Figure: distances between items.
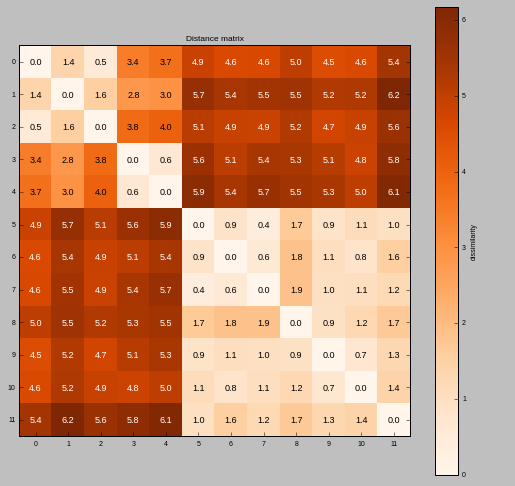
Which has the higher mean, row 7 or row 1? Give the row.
1
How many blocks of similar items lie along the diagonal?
3
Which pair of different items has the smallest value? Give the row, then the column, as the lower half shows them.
7, 5
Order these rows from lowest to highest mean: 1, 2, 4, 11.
11, 2, 1, 4
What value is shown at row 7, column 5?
0.4
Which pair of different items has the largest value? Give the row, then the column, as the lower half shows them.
11, 1
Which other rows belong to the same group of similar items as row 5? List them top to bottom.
6, 7, 8, 9, 10, 11
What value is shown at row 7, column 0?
4.6
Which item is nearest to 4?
3
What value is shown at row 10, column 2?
4.9
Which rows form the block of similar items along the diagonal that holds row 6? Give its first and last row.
5 to 11
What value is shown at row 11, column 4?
6.1
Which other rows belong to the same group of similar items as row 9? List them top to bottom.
5, 6, 7, 8, 10, 11
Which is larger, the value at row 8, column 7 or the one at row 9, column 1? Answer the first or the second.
the second
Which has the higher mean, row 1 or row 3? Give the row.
3
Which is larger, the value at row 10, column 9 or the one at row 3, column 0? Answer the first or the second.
the second
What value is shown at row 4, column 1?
3.0
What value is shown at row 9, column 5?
0.9
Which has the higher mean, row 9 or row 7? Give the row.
7
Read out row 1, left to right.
1.4 0.0 1.6 2.8 3.0 5.7 5.4 5.5 5.5 5.2 5.2 6.2
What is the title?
Distance matrix
